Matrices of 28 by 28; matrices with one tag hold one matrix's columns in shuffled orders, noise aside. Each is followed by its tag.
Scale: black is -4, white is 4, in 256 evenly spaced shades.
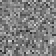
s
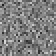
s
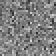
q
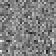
s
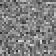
s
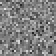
s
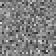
s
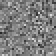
q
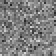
q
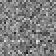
s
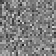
q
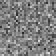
q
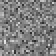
s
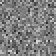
s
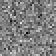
q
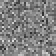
q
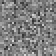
q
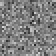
q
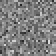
s
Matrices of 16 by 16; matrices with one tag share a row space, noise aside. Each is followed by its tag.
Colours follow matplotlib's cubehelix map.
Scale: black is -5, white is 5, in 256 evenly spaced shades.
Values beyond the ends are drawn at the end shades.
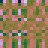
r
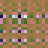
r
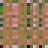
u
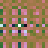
r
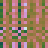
r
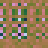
r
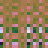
u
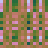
u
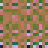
u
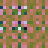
r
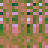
u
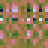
u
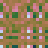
u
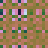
r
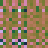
r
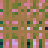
u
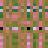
u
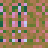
r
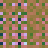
r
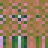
r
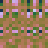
u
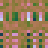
u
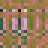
r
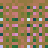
u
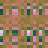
u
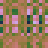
u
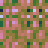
u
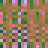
r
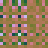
r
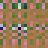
r
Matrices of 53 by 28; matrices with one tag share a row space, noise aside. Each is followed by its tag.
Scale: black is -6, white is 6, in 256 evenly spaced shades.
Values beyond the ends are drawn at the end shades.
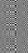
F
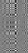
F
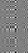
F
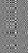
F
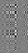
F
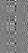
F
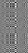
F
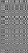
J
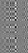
F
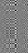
F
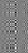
F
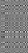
J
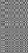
J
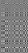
J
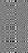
F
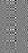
F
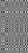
J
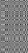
J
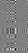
F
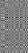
J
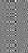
F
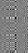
F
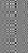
F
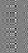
F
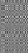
J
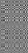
J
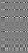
J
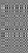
J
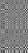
J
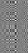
F
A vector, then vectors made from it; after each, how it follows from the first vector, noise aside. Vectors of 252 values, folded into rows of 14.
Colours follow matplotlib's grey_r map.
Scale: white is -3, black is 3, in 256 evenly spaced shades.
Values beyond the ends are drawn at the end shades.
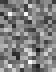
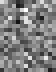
reversed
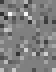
partly zeroed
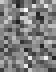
reversed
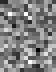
copied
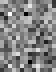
sign-scrambled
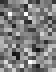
copied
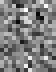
reversed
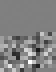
partly zeroed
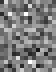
sign-scrambled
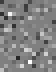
partly zeroed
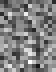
copied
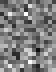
copied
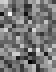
sign-scrambled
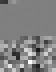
partly zeroed
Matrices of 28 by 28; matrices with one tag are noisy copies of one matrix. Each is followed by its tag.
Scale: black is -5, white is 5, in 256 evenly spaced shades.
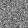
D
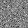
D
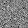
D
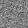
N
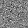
N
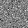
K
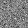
D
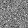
D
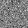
K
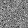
D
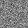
N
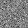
D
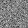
D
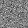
N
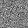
N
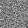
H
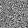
H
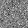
K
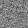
N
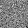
H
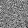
H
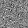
N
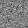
N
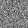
K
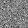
D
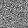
N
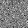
K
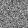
K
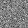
D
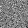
H
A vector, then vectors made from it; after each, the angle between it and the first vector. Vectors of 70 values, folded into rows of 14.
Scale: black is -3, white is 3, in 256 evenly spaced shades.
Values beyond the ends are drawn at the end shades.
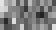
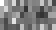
nearly parallel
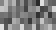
partly aligned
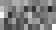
partly aligned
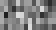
orthogonal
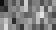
nearly opposite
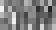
partly aligned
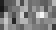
nearly opposite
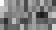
nearly parallel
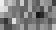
nearly parallel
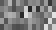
orthogonal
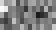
nearly parallel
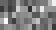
partly opposed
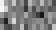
nearly parallel
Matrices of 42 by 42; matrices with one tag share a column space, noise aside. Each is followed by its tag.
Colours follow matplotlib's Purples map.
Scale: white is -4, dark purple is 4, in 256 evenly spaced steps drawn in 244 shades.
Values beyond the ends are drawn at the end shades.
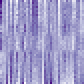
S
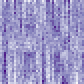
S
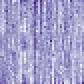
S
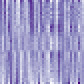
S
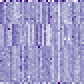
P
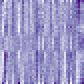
S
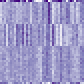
P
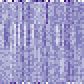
P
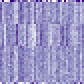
P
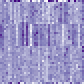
P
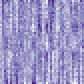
S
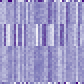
P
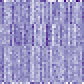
P
